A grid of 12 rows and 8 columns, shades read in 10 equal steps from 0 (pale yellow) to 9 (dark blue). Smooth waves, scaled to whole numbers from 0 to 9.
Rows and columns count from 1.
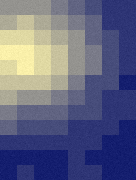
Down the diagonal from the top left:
4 2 2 2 4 7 8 8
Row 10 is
8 8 8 8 8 8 9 9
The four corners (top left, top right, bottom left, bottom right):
4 8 9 9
